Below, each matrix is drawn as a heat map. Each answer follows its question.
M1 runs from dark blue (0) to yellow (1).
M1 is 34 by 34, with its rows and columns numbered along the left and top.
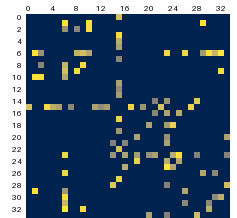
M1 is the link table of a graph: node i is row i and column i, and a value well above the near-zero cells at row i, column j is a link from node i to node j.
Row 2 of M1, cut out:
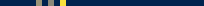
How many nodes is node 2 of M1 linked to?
3
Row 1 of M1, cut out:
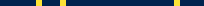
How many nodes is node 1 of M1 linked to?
3
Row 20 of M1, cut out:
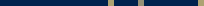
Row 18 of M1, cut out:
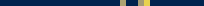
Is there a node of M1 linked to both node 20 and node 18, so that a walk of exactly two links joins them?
yes
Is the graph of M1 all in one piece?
no
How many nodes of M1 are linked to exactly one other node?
12
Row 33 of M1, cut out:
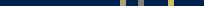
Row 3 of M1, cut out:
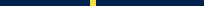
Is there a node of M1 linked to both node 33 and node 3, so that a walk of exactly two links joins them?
no
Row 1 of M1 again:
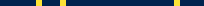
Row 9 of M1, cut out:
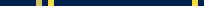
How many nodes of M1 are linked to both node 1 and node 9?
1
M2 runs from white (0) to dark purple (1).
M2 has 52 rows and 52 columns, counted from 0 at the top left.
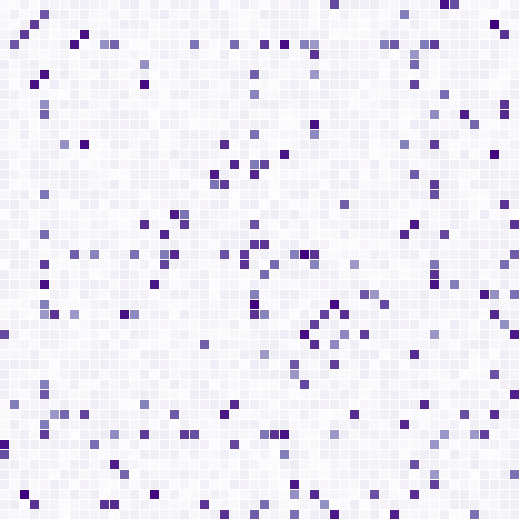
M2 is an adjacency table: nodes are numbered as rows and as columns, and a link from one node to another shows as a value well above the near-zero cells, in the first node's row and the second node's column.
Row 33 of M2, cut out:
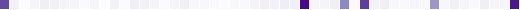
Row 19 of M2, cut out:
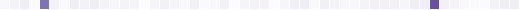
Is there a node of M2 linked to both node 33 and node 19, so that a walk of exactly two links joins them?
yes
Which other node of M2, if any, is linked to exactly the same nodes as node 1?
node 42
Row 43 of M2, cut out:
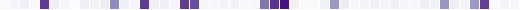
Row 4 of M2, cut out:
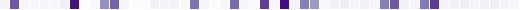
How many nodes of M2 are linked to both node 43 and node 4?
4
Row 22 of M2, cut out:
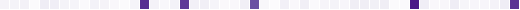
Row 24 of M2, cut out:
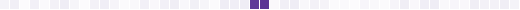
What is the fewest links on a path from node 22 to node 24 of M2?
2
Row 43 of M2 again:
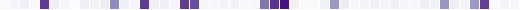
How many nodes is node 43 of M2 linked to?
12
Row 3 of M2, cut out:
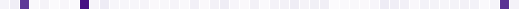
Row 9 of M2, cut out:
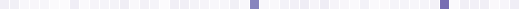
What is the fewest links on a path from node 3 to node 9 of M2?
5
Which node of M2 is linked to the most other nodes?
node 4
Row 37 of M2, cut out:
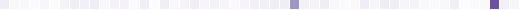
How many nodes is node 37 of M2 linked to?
2
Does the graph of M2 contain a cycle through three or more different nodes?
yes
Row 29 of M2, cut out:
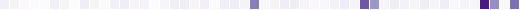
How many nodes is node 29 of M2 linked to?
6
